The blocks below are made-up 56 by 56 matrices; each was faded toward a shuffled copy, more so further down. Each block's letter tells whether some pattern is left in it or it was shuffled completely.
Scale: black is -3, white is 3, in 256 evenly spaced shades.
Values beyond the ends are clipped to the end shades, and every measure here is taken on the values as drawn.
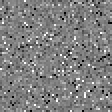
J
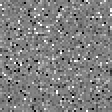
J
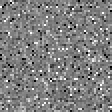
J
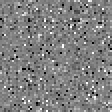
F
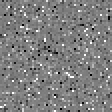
J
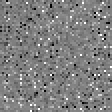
F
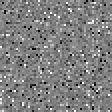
F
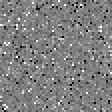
J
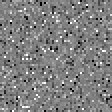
J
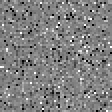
F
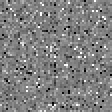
F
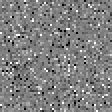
F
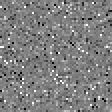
J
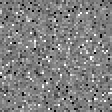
J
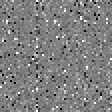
F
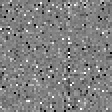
F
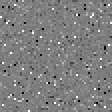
J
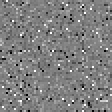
F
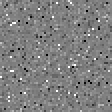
J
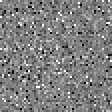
F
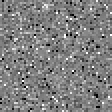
J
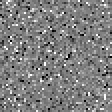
J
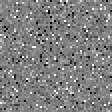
J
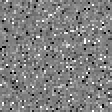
J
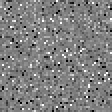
J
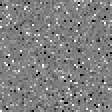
J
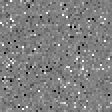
J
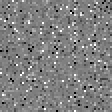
F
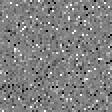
J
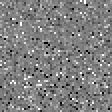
J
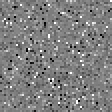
J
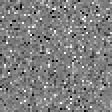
J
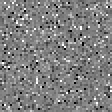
J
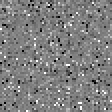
F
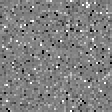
F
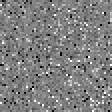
J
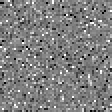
J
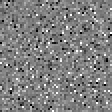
J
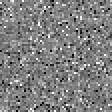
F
